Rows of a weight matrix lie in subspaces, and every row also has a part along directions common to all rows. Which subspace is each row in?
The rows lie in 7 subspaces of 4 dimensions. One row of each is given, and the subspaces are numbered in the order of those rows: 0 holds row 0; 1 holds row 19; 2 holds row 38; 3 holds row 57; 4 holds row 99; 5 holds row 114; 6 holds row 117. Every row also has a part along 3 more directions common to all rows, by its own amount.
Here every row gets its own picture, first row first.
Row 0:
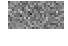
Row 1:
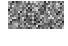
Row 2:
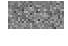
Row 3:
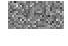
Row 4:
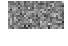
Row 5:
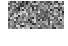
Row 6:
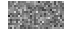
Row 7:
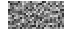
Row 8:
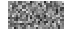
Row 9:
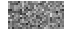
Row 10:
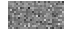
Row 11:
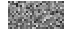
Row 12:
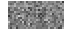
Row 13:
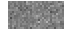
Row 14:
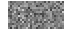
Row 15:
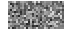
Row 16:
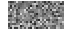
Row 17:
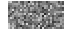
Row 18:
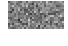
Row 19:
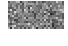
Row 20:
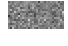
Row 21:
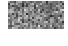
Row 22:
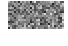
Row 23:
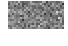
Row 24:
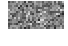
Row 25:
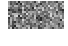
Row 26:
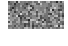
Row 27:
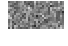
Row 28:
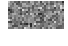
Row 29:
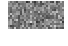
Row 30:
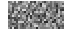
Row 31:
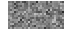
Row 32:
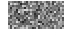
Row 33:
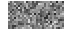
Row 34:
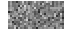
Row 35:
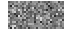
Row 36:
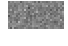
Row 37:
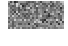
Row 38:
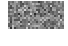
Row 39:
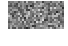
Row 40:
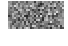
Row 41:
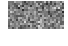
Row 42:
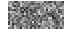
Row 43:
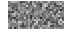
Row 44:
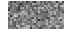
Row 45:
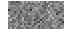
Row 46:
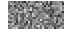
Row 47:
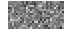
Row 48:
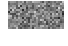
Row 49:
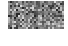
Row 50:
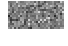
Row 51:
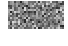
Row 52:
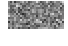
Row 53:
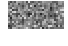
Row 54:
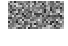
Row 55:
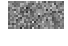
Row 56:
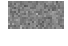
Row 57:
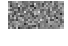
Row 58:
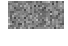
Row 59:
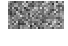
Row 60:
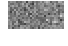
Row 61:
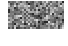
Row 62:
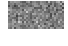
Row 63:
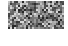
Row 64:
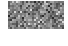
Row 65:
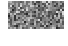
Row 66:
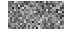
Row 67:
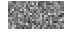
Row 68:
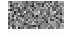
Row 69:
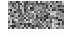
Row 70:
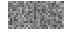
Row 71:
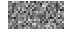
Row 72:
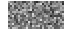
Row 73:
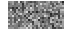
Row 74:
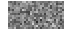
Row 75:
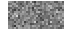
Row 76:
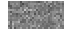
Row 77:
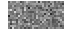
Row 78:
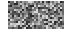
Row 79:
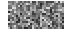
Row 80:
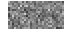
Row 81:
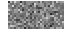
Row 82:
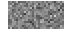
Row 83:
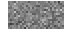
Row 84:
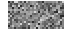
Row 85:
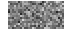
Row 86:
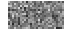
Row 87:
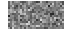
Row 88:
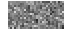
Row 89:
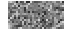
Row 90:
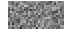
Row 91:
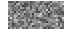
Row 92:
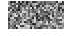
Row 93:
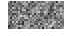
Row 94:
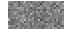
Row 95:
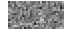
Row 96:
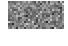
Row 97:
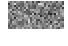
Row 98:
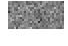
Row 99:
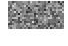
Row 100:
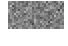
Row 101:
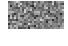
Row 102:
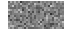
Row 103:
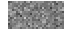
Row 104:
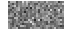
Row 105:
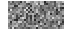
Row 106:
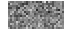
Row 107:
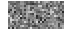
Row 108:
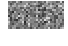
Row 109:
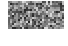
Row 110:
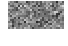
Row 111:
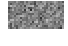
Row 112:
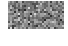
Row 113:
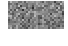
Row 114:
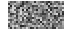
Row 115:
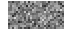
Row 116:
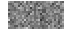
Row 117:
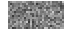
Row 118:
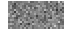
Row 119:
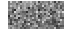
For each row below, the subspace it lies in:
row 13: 3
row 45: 4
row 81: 0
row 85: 1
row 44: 5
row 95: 6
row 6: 1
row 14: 5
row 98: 3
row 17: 0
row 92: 5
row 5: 5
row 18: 0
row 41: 2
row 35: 5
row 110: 3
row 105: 4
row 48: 5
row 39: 0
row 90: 2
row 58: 3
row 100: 5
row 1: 4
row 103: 0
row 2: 1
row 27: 3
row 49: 5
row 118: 4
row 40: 0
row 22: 1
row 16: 5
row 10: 1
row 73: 1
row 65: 5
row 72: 6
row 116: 1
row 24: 4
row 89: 0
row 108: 3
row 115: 4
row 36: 4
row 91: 6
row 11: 6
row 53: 0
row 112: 2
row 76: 2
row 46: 6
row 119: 5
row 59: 0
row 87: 6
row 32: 2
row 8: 4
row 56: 2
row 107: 3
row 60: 0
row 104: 5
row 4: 1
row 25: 5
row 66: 2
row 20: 5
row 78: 4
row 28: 6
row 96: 6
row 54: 6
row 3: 6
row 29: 1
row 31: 6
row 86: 2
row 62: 4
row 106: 2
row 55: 2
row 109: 6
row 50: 3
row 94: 1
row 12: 3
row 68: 3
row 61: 3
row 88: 3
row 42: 2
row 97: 0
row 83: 4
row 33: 0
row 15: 6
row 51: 2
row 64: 4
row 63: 2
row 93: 0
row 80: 2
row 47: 3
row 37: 6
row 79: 1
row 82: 5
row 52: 6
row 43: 4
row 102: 0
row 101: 3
